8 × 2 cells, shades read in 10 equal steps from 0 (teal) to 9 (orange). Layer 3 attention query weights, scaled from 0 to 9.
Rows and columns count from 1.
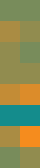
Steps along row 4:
same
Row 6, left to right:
0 0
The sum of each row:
8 11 9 10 15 0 15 9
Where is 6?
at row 2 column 1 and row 7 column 1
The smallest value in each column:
0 0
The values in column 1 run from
0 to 7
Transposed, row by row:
4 6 5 5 7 0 6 4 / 4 5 4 5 8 0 9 5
